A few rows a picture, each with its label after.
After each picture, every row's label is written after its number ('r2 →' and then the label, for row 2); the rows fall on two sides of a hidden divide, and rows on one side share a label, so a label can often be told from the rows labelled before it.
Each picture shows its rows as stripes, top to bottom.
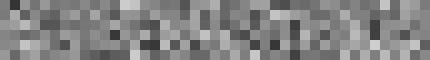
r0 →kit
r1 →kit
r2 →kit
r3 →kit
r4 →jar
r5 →kit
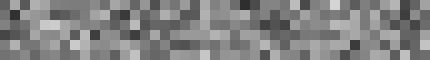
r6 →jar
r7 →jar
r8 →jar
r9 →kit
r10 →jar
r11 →kit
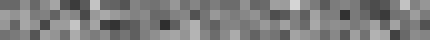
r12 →kit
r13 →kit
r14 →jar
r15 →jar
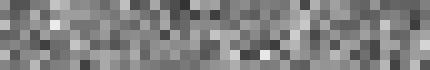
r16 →jar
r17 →jar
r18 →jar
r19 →kit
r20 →kit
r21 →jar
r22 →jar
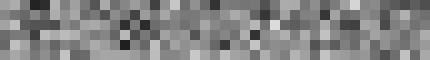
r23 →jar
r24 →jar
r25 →kit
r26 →jar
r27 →kit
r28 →kit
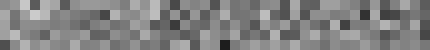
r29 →jar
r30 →jar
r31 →jar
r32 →jar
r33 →kit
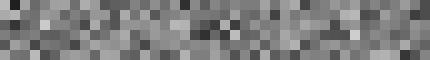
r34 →jar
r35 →jar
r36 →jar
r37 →jar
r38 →kit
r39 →jar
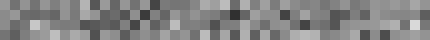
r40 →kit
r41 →kit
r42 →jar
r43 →jar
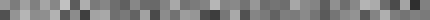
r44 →kit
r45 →jar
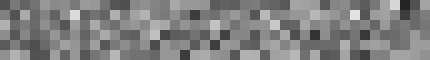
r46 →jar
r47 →jar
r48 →kit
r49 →jar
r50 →jar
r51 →kit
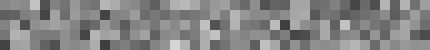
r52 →kit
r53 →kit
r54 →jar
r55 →kit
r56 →kit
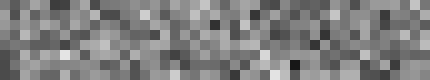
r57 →kit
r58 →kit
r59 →jar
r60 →kit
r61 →kit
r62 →jar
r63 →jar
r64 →kit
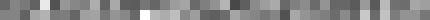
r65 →kit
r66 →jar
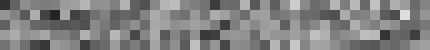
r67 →jar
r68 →kit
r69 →kit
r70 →jar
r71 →kit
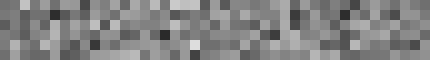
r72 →kit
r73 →kit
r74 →jar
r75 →jar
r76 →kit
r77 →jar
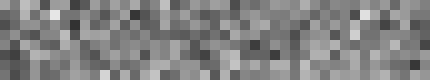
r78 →kit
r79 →jar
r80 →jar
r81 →jar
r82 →jar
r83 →jar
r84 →jar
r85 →jar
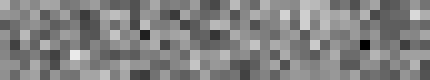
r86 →jar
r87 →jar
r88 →jar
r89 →jar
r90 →jar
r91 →kit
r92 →kit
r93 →jar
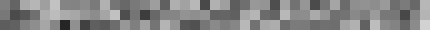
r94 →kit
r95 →jar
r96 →jar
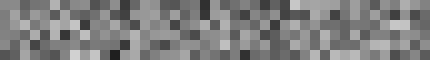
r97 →jar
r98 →kit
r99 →jar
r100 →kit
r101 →kit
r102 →jar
